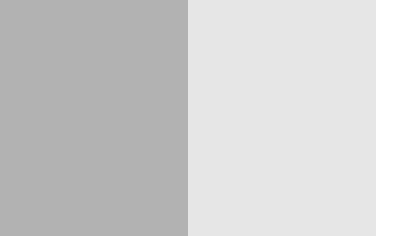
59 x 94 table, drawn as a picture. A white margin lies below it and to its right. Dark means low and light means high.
The table splits into one row of 2 panels. Panel 1,1: high, flat. Panel 1,2: very high, flat.
